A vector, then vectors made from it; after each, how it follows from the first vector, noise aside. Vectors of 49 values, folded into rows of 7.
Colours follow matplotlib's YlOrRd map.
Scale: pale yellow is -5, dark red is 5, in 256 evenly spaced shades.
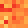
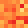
reversed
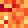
scaled up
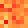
copied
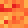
copied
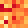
scaled up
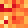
scaled up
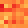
copied
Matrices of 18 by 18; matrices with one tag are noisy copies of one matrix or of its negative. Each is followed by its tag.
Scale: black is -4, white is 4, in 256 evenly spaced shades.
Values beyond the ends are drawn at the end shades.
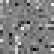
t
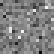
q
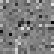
t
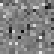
q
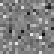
q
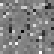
q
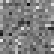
t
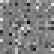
t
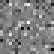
t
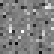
q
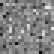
q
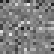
t
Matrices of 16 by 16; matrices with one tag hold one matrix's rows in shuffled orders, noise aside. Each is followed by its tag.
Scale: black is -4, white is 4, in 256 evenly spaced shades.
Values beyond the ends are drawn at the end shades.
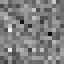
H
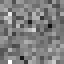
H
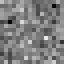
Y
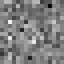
H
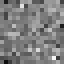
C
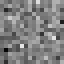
C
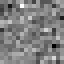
Y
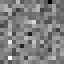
H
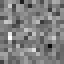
H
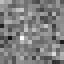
Y
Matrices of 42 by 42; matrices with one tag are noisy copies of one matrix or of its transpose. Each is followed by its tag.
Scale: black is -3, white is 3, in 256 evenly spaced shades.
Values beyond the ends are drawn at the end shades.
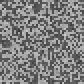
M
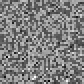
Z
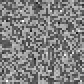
M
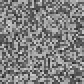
Z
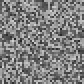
M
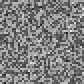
Z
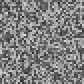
M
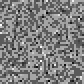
Z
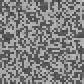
M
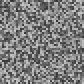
M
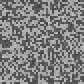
M
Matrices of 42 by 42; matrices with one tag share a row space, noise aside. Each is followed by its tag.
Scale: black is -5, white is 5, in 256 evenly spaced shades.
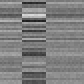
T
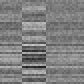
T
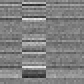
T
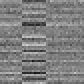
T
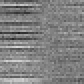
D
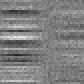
D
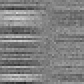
D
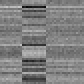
T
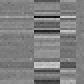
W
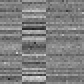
T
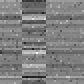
T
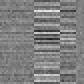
W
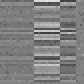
W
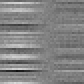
D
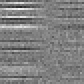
D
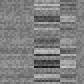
W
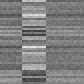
T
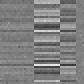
W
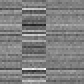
T
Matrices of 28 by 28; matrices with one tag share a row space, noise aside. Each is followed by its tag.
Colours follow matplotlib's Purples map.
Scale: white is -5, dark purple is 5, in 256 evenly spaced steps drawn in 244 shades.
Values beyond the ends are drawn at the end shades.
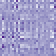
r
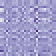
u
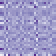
u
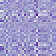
u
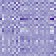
r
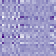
r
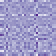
u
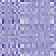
r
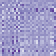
r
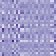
r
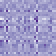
u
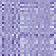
r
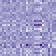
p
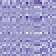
p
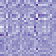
u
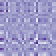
u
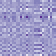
p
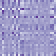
r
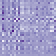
r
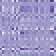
r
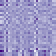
u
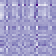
u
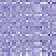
p
